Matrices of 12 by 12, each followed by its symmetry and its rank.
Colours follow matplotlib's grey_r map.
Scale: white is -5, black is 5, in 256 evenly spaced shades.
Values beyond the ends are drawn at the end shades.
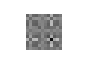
symmetric, rank two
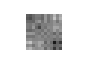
symmetric, rank two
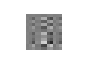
neither, rank one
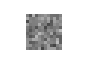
antisymmetric, full rank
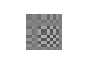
symmetric, rank one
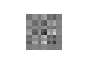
symmetric, rank one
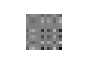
symmetric, rank one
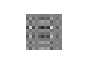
neither, rank one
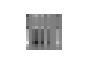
neither, rank one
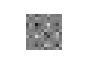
symmetric, rank two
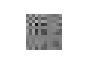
symmetric, rank two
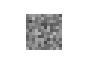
antisymmetric, full rank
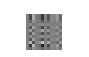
neither, rank one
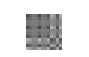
symmetric, rank one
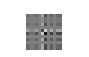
symmetric, rank one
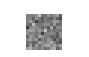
antisymmetric, full rank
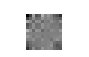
symmetric, rank two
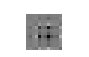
symmetric, rank one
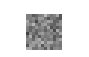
antisymmetric, full rank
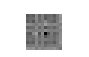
symmetric, rank two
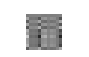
neither, rank one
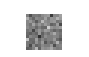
antisymmetric, full rank
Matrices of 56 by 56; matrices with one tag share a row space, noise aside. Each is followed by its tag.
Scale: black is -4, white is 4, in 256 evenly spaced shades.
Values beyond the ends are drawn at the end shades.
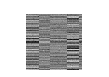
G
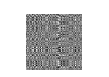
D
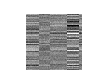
G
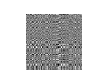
D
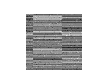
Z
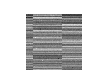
Z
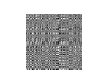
D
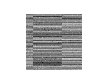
Z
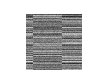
Z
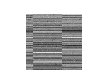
Z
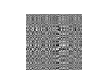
D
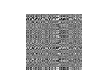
D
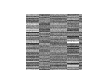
G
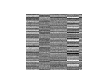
G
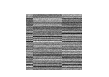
Z
